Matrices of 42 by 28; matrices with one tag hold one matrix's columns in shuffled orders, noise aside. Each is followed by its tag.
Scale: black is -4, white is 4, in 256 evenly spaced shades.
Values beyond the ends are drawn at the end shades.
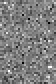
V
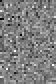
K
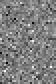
V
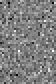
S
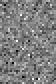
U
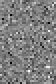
V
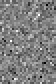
U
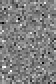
V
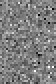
V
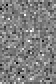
U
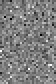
K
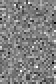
V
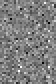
V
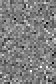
V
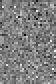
K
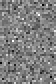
U
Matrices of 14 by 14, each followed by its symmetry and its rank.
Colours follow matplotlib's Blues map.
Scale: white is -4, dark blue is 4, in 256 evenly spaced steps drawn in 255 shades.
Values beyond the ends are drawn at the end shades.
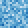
neither, full rank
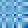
symmetric, rank one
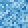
neither, full rank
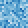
antisymmetric, full rank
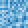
antisymmetric, full rank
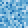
neither, full rank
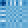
symmetric, rank one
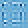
antisymmetric, rank two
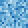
neither, full rank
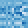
neither, rank two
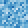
antisymmetric, full rank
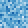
neither, full rank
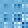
symmetric, rank one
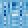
neither, rank two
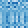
neither, rank two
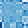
antisymmetric, rank two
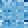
neither, rank two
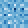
antisymmetric, rank two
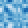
antisymmetric, rank two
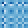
symmetric, rank one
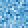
antisymmetric, full rank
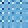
symmetric, rank one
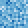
antisymmetric, full rank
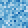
neither, full rank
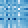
antisymmetric, rank two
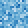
antisymmetric, full rank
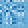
antisymmetric, rank two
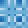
symmetric, rank one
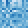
neither, rank two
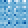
neither, rank two
